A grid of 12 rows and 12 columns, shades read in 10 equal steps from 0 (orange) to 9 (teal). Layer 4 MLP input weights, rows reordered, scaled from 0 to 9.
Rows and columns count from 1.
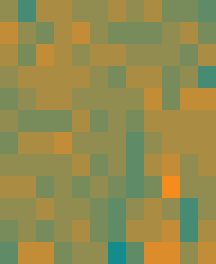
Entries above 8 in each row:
0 0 0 0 0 0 0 0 0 0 0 1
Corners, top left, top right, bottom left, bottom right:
4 6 6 2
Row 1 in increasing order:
3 3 3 3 4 4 4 4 5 5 6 7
